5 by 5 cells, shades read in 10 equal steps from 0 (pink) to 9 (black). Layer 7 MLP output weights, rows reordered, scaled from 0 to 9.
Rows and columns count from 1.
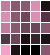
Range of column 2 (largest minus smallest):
4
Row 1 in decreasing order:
8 4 4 2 1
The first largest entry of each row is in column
5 5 3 3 3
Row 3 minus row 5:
2 -4 -4 -4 0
